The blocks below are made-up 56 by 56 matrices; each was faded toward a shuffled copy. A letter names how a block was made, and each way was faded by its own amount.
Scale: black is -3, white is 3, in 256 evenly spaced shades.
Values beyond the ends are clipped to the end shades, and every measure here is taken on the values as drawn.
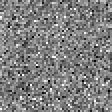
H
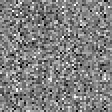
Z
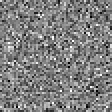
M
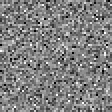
H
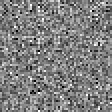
M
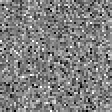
H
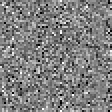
Z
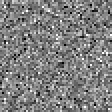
H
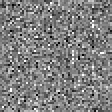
Z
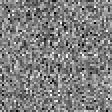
M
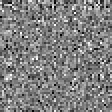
M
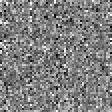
Z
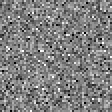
H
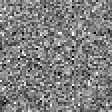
M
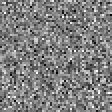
M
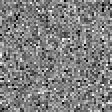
Z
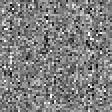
Z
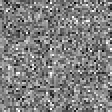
M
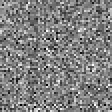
M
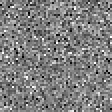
H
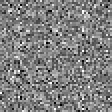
M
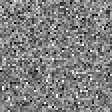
H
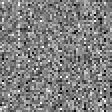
Z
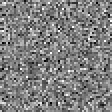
M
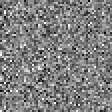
M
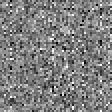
Z
